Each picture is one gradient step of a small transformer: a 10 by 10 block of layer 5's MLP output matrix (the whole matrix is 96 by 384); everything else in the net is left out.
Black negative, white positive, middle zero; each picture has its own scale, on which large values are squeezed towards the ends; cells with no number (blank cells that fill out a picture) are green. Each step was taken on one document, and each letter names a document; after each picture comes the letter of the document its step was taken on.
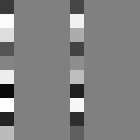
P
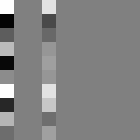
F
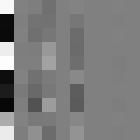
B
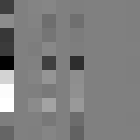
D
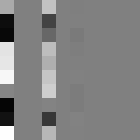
F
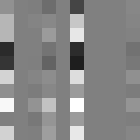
P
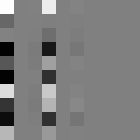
F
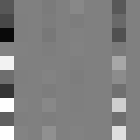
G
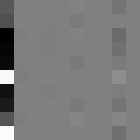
G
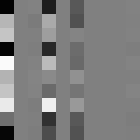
D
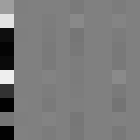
G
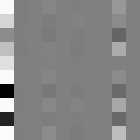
G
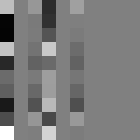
F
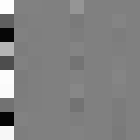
B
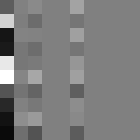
B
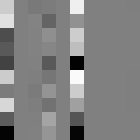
P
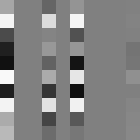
P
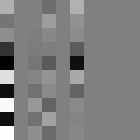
D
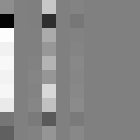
F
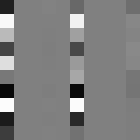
P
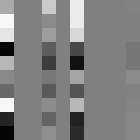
P
